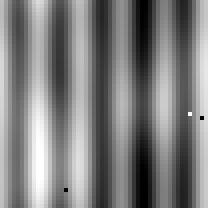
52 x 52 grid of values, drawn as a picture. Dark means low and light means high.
Ninth with the highest average: bottom left. Stripes: upright, repeating 5 times. Lone odd cells: 3, 1 higher and 2 lower than their neighbours. Ninth with the lowest average: bottom right.
